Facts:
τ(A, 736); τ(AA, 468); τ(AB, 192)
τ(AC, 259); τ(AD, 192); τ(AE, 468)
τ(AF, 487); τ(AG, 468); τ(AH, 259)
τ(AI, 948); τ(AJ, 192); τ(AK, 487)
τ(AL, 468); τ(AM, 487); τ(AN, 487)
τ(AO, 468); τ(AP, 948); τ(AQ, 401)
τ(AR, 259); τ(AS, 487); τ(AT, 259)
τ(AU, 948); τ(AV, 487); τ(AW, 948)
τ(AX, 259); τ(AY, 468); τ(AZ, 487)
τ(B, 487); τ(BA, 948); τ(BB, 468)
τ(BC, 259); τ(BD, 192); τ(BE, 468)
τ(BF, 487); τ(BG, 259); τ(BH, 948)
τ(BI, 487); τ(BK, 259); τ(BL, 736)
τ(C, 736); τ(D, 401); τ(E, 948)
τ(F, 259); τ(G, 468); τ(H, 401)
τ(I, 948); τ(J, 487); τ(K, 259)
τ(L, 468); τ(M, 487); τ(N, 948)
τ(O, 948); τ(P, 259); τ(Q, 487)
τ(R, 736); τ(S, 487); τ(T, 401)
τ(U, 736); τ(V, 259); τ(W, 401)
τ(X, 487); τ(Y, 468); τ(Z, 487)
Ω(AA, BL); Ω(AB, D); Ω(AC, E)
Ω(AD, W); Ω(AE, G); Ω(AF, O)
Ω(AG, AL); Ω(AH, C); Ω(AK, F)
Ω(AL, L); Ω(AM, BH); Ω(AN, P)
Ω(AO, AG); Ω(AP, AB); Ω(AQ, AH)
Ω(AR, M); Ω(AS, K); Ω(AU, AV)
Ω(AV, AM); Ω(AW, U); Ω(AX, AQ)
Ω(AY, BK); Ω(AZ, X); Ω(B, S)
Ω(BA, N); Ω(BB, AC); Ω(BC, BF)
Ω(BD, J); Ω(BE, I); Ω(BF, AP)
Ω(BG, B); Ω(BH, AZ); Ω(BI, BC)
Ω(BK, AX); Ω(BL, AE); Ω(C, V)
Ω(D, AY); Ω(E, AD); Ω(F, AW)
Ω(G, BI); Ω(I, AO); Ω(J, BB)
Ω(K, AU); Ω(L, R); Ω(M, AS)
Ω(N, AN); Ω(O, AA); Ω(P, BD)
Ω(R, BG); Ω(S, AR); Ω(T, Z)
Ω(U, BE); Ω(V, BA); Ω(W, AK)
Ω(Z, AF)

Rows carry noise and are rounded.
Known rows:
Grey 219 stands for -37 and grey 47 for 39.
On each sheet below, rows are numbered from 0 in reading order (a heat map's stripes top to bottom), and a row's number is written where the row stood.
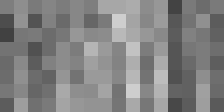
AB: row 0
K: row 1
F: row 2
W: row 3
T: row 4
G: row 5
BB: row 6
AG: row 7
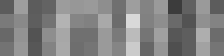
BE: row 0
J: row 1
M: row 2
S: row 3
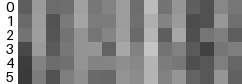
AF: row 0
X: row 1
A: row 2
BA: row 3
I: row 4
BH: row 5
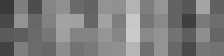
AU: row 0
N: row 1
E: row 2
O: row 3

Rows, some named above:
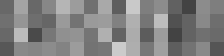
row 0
AN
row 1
G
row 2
C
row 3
BG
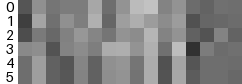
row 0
P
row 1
AH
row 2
AI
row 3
D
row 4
BL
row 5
BL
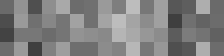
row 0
M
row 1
AX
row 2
F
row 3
AS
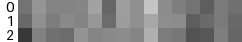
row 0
BD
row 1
AJ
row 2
I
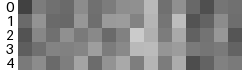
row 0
O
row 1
G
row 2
AR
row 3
AC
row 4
BF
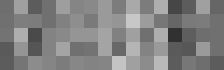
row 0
Y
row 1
AD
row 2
AQ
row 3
AZ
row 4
BC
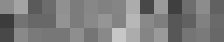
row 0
R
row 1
AW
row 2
AT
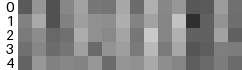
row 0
AZ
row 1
AY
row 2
BB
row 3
BI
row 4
AJ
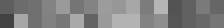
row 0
AP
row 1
V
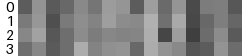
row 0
U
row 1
H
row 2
R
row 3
AK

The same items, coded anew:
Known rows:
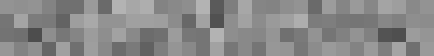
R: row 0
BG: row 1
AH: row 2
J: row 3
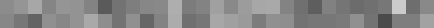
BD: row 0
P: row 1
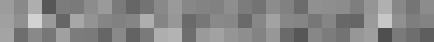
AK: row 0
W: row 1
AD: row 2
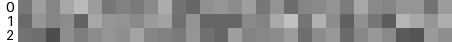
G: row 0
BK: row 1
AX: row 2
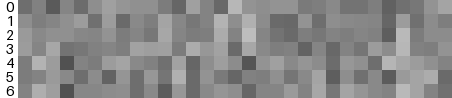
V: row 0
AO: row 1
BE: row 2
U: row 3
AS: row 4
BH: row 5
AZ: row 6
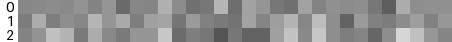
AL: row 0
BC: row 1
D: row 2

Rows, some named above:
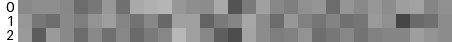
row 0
R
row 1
AC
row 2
E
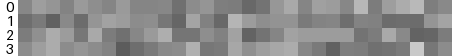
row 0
BF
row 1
V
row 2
T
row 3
BD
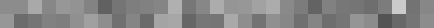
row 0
BD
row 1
AC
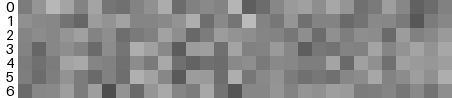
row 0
T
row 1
F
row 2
Y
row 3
C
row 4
AY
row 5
C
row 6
O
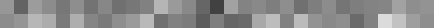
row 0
E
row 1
D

